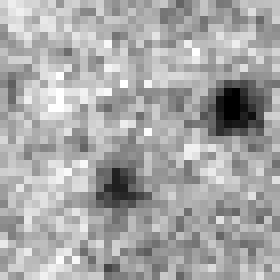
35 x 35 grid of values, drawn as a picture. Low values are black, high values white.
There are two dips. Neither half mirrors the other. The field is mottled with small blotches.
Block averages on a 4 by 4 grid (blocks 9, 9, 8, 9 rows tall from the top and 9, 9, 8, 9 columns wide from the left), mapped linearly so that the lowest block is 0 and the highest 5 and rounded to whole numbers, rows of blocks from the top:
5444 | 5440 | 5244 | 5333
